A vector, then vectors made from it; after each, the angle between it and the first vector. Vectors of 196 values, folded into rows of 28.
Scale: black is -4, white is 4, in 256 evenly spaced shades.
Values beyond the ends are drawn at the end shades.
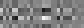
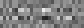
nearly opposite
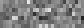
partly opposed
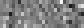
orthogonal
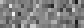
orthogonal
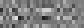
nearly opposite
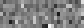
orthogonal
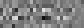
nearly opposite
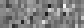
orthogonal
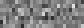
partly opposed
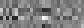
nearly parallel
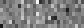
orthogonal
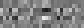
nearly parallel
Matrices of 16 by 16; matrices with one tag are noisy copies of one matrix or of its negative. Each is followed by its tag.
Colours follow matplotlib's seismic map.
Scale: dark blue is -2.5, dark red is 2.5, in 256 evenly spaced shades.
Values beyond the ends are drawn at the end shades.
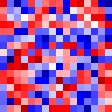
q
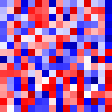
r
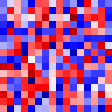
r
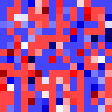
r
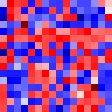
q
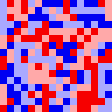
q
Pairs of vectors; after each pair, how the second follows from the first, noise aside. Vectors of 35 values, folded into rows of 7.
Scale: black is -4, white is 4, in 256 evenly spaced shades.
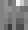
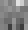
copied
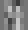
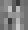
copied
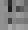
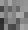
wrapped around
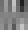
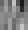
copied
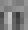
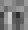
copied
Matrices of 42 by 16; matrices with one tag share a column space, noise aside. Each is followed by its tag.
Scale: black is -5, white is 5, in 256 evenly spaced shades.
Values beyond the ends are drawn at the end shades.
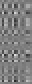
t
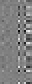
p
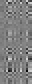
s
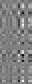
t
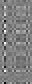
p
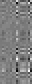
s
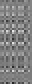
p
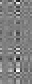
s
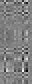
s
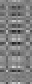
p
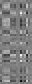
t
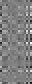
p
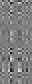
s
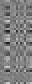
p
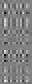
t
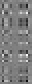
t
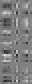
t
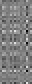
p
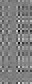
p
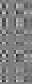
t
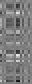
t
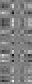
t
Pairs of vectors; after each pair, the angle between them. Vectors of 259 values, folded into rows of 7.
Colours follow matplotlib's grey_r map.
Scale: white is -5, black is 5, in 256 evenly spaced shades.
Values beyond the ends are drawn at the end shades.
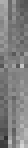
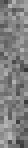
partly opposed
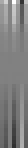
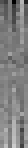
nearly opposite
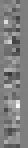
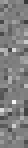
orthogonal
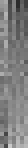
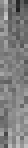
nearly parallel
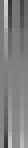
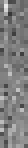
partly aligned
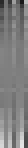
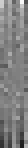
nearly opposite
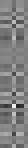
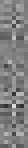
nearly parallel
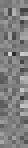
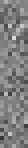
partly opposed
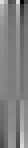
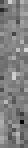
partly opposed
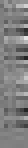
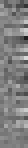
nearly opposite
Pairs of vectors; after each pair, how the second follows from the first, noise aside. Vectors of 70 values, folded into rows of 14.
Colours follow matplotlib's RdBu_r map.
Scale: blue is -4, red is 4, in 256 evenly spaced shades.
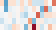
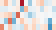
reversed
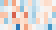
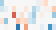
partly zeroed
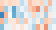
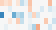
partly zeroed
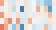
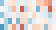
negated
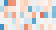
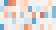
copied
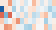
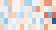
reversed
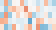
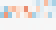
partly zeroed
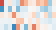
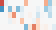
partly zeroed
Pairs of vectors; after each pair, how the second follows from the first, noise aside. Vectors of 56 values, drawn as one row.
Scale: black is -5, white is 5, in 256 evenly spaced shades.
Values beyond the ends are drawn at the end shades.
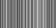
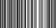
scaled up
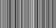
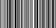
scaled up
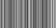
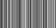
shuffled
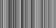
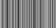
shuffled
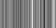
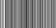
shuffled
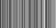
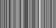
shuffled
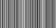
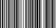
scaled up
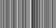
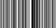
scaled up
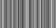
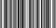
scaled up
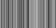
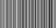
shuffled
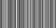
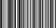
scaled up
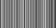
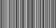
shuffled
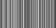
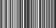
scaled up
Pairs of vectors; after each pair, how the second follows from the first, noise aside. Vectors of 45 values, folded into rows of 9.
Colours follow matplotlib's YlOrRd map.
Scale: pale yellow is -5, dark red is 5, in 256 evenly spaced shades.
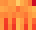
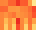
negated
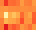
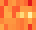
reversed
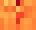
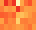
negated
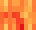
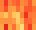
negated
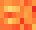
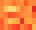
copied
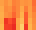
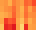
copied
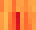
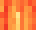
negated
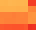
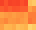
negated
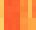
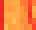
negated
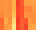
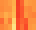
copied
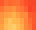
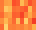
shuffled
